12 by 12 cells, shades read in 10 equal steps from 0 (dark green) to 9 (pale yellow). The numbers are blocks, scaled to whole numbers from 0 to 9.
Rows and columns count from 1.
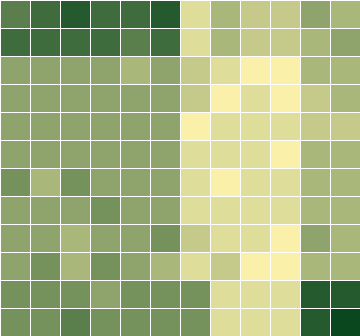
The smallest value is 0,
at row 12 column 12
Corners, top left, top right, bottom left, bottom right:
3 6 4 0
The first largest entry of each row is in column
7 7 9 8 7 10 8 7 10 9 8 8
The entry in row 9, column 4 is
5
